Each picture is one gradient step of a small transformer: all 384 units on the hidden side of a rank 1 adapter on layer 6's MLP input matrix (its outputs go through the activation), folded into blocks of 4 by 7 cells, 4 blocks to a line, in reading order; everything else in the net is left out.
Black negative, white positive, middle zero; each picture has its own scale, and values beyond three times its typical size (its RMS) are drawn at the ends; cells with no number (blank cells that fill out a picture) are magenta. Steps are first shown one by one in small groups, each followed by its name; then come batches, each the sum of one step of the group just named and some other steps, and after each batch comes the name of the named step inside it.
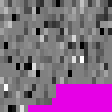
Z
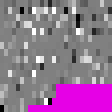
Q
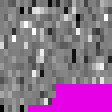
Q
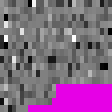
Z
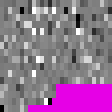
Q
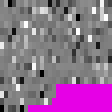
Z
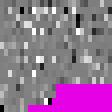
Q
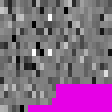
Z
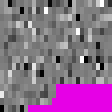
Z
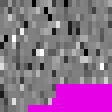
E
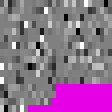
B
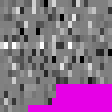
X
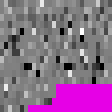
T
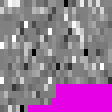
X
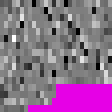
E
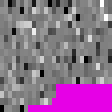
E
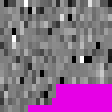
X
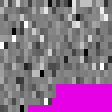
B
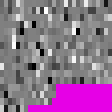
B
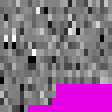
T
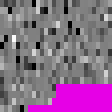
E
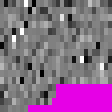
E
